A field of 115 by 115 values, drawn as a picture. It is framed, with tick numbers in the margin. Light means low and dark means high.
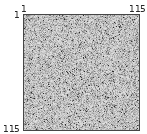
Average level on the scale: 30%. Seam: none. Histogram: skewed, a long tail of high values. Slope: none. Grain: fine. Odd rows or columns: none.
